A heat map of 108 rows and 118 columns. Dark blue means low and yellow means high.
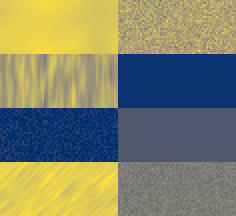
It is made of 4 by 2 panels. Panel 1,1: very high, smooth, faint in contrast. Panel 1,2: high, fine-grained. Panel 2,1: high, streaked downward. Panel 2,2: very low, flat. Panel 3,1: very low, fine-grained, faint in contrast. Panel 3,2: low, flat. Panel 4,1: very high, slanting up to the right, faint in contrast. Panel 4,2: middling, fine-grained, faint in contrast.
